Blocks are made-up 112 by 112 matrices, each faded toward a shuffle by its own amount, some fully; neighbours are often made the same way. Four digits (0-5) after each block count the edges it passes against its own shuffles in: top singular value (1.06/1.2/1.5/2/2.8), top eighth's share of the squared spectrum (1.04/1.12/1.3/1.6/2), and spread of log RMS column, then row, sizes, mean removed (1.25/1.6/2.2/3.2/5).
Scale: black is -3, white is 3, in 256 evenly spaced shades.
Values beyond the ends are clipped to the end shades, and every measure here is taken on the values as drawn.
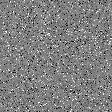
2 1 0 0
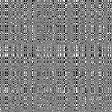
5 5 4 4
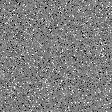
0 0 0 0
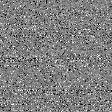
1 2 0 3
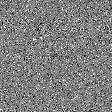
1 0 0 1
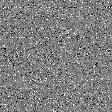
1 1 0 2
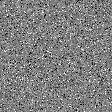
0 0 0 0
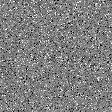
0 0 0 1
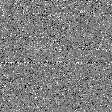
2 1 0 2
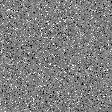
0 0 0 0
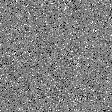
0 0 0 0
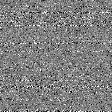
1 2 0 3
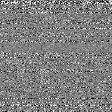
2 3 0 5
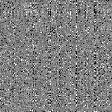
4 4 3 2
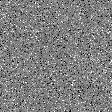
1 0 0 0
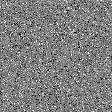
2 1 0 1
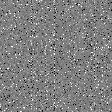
4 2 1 0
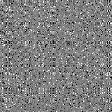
5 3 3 2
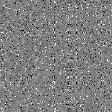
4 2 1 1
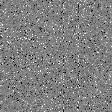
3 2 1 0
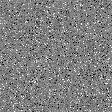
2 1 0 0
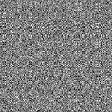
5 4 3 3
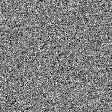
2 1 0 0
